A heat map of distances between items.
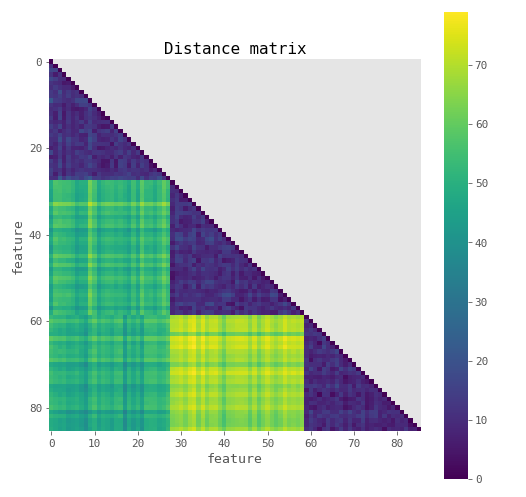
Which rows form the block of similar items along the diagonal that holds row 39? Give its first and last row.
28 to 58
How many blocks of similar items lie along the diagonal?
3
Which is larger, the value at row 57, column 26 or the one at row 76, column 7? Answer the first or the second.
the first
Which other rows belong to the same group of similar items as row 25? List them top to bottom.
0, 1, 2, 3, 4, 5, 6, 7, 8, 9, 10, 11, 12, 13, 14, 15, 16, 17, 18, 19, 20, 21, 22, 23, 24, 26, 27
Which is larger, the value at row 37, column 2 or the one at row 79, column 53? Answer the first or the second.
the second
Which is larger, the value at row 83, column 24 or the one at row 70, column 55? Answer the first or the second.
the second
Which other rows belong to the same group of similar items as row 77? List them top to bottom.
59, 60, 61, 62, 63, 64, 65, 66, 67, 68, 69, 70, 71, 72, 73, 74, 75, 76, 78, 79, 80, 81, 82, 83, 84, 85
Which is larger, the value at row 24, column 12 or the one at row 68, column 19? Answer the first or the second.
the second
